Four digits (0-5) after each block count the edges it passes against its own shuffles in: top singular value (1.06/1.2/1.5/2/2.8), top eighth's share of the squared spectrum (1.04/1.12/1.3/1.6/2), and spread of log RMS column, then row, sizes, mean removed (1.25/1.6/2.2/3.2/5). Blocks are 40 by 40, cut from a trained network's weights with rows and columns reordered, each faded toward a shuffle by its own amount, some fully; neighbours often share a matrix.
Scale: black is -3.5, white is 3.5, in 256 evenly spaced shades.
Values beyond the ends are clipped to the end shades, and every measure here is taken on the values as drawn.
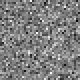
0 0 0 0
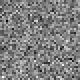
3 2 0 1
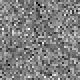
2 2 0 0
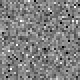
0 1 0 0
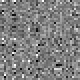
3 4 2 2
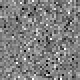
0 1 1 0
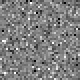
0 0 0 0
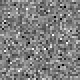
1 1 0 0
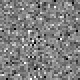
1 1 0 0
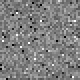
0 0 0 0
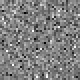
1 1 0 0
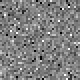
0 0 0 0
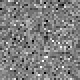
2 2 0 1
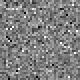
2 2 0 0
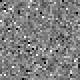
0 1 0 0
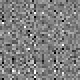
4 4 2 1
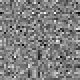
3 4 2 2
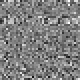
3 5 1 3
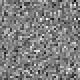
2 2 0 1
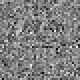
2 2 0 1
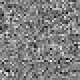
2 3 1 1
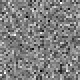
2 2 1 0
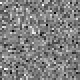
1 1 0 0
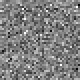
1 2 0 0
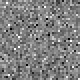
0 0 0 0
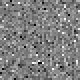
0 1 0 0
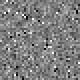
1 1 0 0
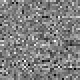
3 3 0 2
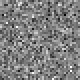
2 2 0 1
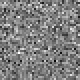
2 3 1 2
